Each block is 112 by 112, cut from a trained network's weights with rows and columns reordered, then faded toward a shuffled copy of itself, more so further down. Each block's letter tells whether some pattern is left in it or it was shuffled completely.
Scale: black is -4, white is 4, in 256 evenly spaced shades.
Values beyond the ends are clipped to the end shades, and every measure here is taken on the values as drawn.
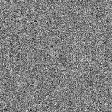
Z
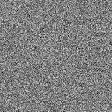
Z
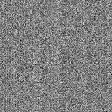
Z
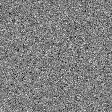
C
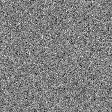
C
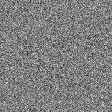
Z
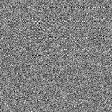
Z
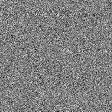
Z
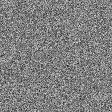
C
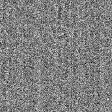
Z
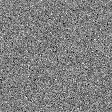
C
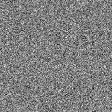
Z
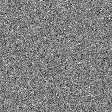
C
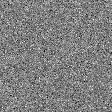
C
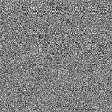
Z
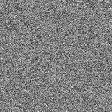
Z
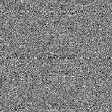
Z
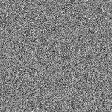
Z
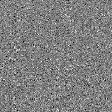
Z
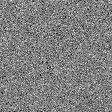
C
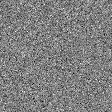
C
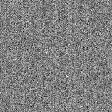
Z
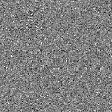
Z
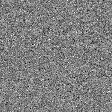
C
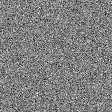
C
